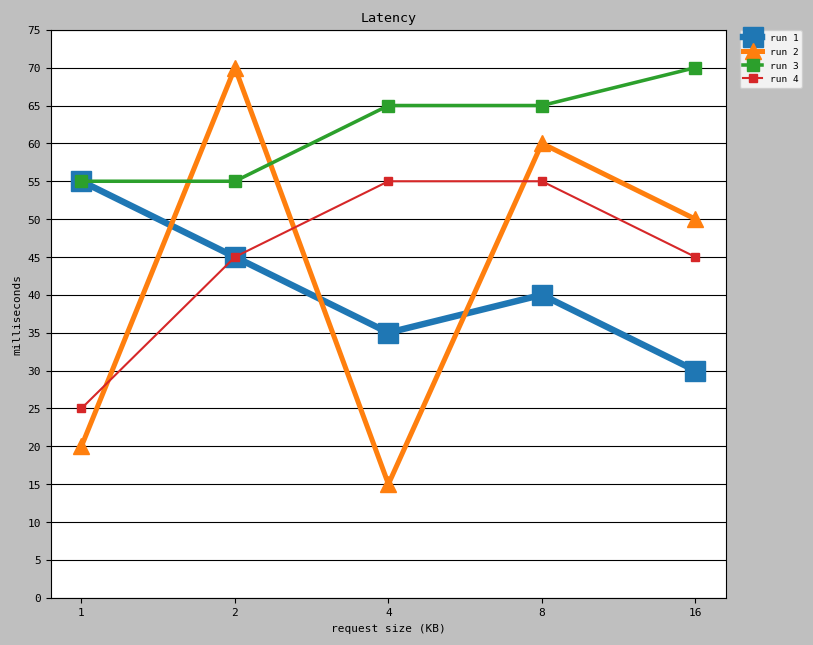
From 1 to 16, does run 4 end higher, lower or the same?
higher
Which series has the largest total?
run 3
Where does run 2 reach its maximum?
2
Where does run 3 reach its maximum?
16
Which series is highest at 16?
run 3
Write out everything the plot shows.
Title: Latency
x-axis: request size (KB), ticks 1 2 4 8 16
y-axis: milliseconds, ticks 0 5 10 15 20 25 30 35 40 45 50 55 60 65 70 75
Legend: run 1, run 2, run 3, run 4
Values:
run 1: 55 45 35 40 30
run 2: 20 70 15 60 50
run 3: 55 55 65 65 70
run 4: 25 45 55 55 45
